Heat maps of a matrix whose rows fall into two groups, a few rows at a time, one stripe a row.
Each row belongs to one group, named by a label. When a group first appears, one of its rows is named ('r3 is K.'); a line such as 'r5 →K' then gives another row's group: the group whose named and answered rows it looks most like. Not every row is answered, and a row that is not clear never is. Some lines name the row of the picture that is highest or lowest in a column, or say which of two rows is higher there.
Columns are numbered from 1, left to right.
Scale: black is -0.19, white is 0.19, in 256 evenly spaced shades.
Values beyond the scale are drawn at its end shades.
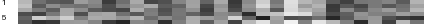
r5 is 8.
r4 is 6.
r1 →6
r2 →6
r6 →6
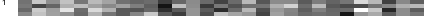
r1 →8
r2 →6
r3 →8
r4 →8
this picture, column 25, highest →3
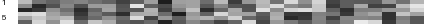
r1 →6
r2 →6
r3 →6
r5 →8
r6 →8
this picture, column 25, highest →6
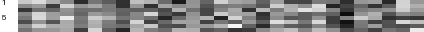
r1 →8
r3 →6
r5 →8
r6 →6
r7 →8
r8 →6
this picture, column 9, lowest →3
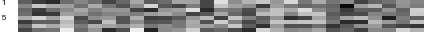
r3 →6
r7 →8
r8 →6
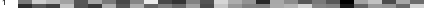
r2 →6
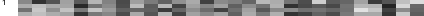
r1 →6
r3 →8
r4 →8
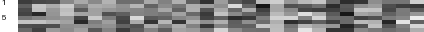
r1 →6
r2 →8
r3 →8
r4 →6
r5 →6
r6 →8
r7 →6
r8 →6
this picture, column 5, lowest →6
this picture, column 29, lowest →2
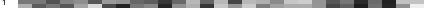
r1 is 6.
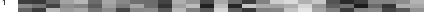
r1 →6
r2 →6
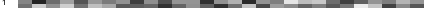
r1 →6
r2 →8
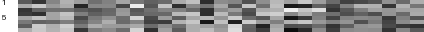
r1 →6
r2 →8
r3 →6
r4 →6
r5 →8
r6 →6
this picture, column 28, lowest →7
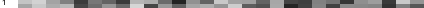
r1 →8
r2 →8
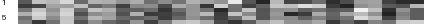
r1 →8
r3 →8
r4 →8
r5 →8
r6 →6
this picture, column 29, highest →6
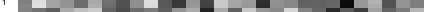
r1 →8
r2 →8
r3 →6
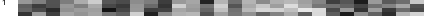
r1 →6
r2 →6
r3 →6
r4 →6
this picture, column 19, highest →3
